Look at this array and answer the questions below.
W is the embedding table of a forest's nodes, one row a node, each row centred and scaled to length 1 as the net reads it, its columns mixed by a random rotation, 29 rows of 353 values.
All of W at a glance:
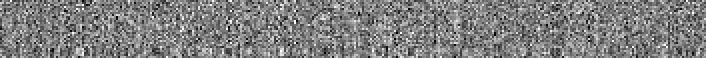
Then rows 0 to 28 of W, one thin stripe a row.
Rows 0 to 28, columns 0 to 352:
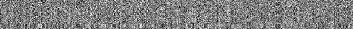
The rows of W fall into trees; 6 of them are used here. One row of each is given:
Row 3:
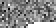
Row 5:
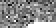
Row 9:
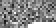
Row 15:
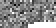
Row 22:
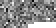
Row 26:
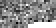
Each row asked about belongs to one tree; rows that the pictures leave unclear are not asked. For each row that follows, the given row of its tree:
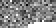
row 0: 5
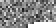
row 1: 15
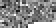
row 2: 26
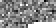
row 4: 26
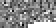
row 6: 15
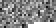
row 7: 3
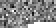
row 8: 9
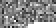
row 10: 5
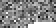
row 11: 5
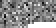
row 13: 9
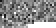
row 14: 9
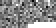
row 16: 22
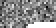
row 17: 3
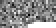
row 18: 9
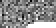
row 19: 5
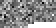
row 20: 9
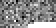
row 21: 5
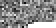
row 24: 26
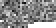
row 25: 26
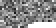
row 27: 26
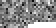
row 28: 22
